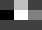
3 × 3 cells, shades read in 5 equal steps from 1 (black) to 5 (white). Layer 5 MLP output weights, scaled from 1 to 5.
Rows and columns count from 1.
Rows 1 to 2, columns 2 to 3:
4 2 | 5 3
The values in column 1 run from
1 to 2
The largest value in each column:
2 5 3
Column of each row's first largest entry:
2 2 1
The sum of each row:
8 9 6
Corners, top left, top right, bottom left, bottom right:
2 2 2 2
